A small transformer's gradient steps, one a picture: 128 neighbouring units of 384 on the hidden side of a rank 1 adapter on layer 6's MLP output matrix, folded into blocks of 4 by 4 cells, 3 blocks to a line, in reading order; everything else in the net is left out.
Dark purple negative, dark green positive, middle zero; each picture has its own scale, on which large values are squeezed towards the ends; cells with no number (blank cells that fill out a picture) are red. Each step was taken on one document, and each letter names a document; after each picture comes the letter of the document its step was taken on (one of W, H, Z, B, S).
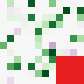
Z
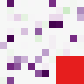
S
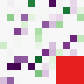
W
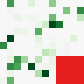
S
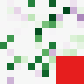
Z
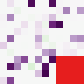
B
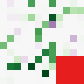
Z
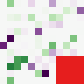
S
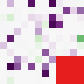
B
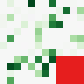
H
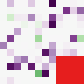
Z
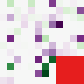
B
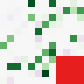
Z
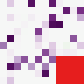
W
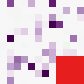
S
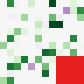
W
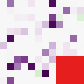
S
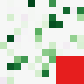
B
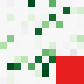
H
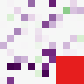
H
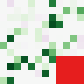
B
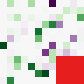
S
